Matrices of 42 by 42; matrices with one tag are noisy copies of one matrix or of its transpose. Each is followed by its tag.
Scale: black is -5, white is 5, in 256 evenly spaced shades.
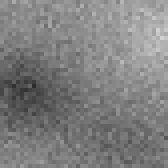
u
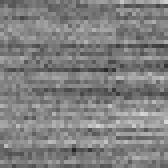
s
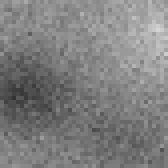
u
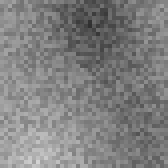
u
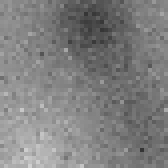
u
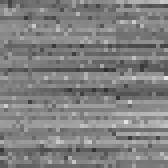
s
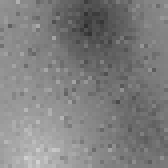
u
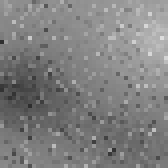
u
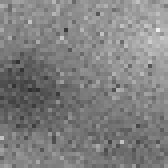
u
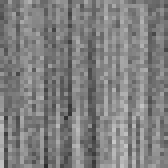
s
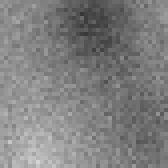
u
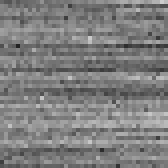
s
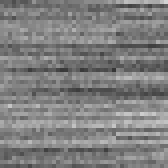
s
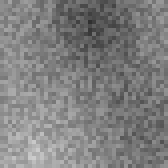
u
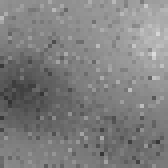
u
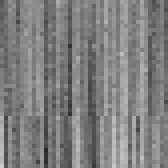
s
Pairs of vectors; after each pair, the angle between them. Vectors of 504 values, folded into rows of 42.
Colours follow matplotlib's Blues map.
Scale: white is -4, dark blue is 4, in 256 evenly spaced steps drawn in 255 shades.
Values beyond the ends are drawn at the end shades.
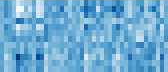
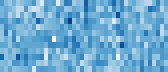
partly aligned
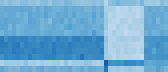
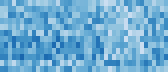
partly aligned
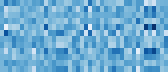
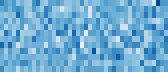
partly aligned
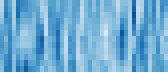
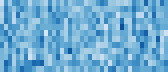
partly aligned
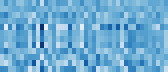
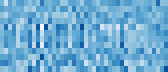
nearly opposite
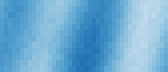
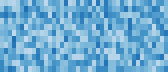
orthogonal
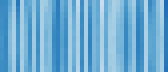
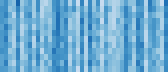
nearly parallel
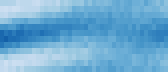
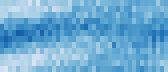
nearly parallel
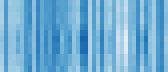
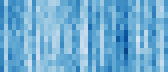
nearly opposite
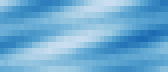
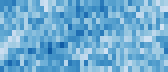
partly opposed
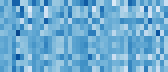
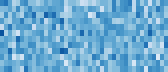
partly opposed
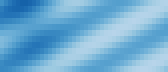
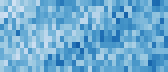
partly opposed
